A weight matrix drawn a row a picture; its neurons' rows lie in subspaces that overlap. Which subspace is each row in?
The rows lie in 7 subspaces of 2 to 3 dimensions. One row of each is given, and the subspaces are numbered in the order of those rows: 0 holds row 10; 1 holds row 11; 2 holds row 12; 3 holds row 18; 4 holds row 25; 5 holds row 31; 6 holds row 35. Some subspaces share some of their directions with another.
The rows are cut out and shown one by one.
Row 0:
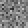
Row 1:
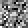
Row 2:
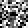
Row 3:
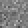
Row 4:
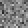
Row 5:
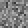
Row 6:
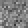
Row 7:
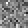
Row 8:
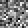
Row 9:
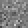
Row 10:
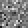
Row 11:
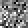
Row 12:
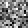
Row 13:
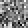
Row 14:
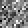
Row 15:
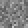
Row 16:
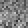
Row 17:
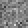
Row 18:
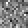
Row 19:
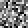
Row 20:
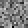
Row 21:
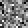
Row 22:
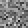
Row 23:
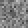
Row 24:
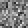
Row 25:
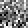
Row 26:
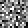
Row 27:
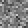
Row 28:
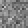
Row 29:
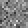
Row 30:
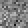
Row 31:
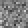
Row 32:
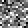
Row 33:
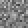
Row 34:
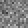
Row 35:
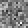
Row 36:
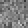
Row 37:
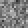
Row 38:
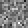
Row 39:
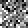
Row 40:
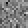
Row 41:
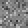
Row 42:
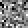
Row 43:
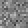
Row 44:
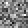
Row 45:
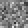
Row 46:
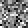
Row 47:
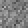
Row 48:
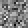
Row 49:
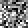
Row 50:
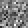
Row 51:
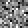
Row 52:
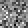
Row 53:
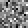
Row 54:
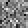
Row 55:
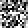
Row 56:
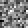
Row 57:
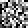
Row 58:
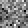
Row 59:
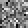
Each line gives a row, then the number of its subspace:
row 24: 6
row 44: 2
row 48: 4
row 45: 3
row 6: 5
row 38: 4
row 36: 4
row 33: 2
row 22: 5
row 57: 6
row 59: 3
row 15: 3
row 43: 2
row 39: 2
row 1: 4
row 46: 1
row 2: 1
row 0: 0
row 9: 0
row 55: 0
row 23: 5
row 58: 2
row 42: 1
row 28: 5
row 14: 5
